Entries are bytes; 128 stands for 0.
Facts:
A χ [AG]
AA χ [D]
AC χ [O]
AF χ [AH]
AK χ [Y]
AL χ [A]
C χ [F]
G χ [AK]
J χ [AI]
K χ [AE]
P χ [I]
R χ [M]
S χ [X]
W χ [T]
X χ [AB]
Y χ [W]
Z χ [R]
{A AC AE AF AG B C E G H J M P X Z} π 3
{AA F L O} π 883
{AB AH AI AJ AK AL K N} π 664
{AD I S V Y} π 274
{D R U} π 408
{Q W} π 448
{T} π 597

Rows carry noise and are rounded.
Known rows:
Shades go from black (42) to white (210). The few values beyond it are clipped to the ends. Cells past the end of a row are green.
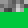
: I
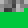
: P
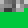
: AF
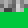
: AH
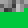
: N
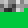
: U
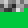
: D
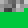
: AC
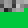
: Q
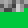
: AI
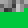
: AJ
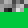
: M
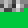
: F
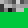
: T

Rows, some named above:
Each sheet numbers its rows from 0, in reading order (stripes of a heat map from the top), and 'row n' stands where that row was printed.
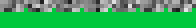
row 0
X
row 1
W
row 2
Y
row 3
G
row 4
A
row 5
X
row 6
M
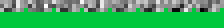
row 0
L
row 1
AG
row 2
S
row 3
L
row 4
K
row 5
U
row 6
R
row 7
Z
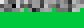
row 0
AL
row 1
Q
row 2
AK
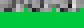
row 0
X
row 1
Q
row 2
AA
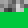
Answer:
AE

